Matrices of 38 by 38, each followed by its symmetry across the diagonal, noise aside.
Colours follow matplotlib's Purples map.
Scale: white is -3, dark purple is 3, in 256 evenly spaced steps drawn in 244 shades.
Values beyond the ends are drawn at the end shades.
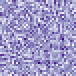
symmetric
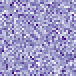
antisymmetric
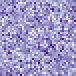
symmetric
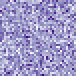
antisymmetric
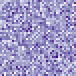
symmetric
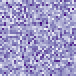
neither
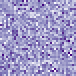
antisymmetric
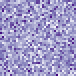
neither
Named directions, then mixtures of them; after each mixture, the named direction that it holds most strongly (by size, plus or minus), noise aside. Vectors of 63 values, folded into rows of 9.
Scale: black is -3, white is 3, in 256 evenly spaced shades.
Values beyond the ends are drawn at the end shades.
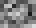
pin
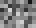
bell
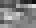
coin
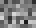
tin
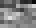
coin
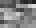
coin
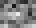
pin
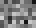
tin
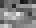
coin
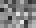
bell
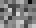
bell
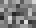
tin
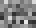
tin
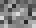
pin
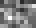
coin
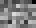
tin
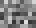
tin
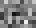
tin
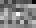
coin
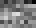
coin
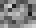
pin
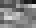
coin
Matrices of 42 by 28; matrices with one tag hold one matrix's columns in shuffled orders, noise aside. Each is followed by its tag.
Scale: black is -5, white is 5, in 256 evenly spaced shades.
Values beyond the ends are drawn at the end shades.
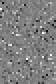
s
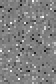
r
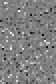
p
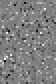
s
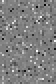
r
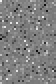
r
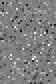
s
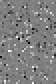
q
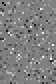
s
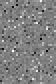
r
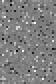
r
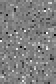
p
